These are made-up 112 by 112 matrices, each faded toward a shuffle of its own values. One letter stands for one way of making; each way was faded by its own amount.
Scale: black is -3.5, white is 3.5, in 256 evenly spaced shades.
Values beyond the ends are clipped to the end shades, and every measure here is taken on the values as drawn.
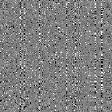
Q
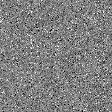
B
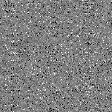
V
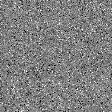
B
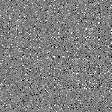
V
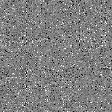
V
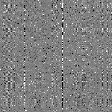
Q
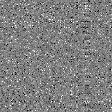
V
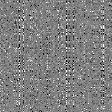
Q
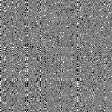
Q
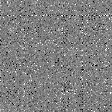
V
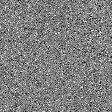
B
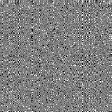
Q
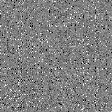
V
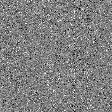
B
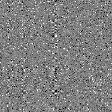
V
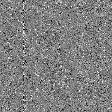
B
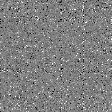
V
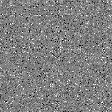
V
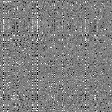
Q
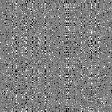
Q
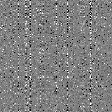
Q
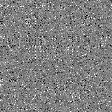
V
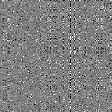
Q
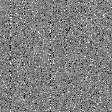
B
